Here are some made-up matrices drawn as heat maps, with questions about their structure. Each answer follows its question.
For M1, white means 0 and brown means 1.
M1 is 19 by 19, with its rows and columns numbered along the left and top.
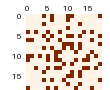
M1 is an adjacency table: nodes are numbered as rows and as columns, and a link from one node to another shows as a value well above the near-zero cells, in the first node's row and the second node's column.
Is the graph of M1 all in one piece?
yes
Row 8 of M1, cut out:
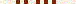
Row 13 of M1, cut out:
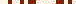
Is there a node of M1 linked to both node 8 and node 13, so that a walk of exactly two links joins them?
no
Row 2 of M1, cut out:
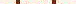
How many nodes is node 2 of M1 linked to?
2
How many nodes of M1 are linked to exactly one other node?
1
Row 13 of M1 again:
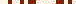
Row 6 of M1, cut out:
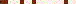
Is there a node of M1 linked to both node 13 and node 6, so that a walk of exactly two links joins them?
yes
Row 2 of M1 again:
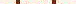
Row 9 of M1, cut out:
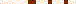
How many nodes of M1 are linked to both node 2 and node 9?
0
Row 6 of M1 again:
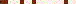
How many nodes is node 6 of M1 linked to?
5
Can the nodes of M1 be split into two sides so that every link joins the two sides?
yes
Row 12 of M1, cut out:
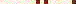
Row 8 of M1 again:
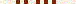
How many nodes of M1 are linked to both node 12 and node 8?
2
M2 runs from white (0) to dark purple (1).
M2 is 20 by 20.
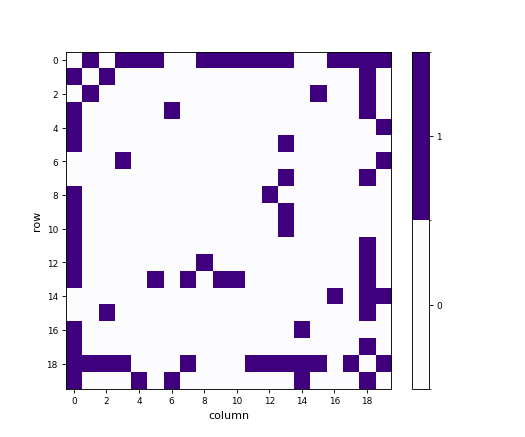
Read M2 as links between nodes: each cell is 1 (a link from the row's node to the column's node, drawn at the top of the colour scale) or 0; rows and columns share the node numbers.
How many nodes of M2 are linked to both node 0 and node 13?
4
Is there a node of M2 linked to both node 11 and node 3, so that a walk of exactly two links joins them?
yes
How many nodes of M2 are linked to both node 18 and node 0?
7
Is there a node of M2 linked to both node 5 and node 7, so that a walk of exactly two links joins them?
yes
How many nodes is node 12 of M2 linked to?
3
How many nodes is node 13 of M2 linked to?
6
